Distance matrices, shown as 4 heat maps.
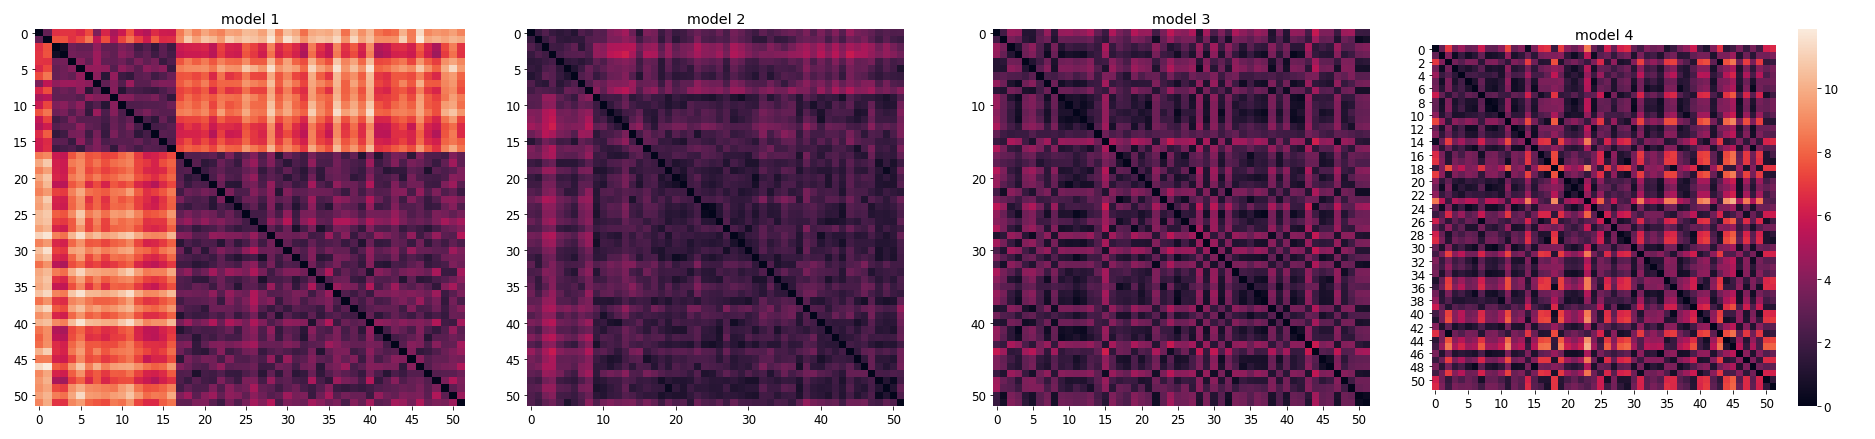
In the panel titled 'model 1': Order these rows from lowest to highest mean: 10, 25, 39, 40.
39, 25, 40, 10
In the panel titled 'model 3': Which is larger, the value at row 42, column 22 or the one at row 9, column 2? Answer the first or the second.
the first
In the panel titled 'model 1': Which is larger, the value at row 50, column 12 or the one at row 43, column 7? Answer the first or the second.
the first
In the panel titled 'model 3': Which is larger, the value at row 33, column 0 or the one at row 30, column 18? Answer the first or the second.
the first
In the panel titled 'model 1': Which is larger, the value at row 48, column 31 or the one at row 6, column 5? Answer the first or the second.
the second
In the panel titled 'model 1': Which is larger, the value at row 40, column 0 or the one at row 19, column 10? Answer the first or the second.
the first
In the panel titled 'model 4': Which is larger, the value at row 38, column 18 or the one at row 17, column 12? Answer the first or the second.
the first
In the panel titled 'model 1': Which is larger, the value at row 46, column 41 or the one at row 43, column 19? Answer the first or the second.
the first
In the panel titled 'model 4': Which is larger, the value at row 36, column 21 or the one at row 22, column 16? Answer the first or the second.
the first
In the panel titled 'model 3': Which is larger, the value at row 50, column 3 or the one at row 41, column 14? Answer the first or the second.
the first
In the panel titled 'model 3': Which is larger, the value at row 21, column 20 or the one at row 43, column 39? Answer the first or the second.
the second
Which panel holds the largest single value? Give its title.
model 1
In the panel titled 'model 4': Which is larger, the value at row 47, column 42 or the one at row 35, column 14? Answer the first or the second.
the first
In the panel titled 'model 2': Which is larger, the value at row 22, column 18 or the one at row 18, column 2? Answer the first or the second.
the second
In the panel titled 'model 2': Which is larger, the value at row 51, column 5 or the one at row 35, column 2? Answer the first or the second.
the second
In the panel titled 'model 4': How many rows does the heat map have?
52
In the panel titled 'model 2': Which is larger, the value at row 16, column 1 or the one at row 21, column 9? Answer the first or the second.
the first
